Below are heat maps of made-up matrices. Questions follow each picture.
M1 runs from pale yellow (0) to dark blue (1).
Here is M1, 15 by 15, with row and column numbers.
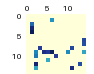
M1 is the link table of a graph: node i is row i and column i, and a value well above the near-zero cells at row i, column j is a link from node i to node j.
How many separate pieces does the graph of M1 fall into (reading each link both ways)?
2
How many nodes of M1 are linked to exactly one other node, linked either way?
0
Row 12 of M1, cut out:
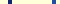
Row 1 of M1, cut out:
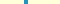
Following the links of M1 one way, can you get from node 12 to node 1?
yes
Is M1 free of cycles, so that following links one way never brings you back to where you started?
yes
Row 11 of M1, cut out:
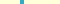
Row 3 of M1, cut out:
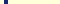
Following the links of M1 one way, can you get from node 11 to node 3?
no
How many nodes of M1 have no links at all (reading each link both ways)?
1
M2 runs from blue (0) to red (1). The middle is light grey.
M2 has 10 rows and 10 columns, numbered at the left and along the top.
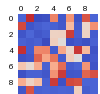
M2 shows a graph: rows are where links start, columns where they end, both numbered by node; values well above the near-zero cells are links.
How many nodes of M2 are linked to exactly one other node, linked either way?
0
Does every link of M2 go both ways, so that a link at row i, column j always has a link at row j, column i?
yes
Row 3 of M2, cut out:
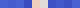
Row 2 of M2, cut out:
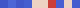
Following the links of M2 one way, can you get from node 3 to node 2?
yes
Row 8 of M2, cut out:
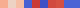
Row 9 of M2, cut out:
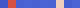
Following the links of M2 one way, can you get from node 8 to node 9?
yes
